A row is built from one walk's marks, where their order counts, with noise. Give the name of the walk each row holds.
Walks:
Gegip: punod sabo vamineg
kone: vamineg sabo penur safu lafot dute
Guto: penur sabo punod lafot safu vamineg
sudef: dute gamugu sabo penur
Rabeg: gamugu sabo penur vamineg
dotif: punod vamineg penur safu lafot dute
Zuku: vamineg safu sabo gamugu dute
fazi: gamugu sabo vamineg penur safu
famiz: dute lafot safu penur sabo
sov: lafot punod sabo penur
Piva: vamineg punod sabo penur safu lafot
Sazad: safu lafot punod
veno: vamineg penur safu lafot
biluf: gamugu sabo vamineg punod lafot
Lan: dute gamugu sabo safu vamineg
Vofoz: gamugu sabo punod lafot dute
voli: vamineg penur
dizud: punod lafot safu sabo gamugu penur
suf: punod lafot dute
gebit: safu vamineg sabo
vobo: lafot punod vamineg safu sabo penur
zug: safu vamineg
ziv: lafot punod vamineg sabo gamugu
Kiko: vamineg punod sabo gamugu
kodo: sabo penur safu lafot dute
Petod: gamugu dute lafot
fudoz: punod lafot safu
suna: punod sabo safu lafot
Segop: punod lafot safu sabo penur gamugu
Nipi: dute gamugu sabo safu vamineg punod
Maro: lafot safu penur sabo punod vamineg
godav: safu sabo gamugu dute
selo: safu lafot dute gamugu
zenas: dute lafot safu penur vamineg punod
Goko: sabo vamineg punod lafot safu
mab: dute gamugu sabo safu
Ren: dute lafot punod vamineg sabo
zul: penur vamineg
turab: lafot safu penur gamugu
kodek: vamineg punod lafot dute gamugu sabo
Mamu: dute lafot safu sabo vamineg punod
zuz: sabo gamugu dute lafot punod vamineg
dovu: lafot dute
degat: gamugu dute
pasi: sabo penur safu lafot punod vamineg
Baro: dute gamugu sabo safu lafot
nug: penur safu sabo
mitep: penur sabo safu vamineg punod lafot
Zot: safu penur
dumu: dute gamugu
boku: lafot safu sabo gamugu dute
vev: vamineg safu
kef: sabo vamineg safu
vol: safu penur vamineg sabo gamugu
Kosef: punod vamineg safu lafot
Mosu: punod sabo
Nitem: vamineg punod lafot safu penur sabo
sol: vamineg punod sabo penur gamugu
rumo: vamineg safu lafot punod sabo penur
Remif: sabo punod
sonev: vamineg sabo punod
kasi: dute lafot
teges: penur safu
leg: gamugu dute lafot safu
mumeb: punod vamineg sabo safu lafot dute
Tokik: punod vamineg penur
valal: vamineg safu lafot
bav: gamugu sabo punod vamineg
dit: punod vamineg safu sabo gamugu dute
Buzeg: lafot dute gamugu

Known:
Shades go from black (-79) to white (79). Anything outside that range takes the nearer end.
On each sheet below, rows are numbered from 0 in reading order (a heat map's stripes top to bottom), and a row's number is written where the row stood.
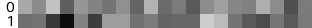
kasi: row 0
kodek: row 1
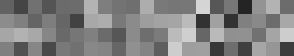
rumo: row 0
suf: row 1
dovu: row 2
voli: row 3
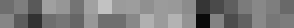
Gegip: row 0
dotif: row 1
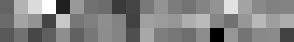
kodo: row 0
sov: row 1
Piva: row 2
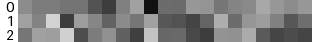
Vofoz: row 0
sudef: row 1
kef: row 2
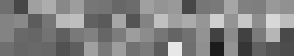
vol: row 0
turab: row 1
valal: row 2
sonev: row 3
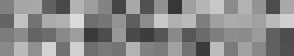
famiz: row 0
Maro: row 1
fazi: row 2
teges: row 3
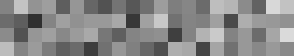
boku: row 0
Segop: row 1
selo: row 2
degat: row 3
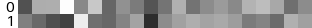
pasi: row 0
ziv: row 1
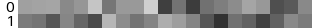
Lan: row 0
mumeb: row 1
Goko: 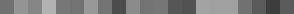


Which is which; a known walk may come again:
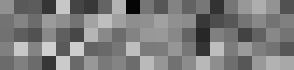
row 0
biluf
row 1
Gegip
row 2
mumeb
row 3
teges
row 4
vobo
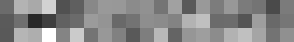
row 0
Remif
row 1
Nitem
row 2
pasi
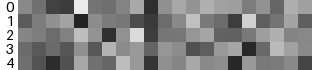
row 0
ziv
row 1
kone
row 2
bav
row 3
dizud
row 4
sol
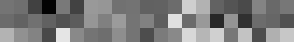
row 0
kodek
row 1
sonev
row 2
Buzeg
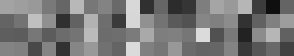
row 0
mab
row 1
gebit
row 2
rumo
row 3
vev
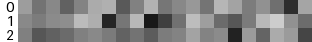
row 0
zenas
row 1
Rabeg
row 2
veno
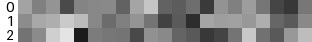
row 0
Nipi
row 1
zuz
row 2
godav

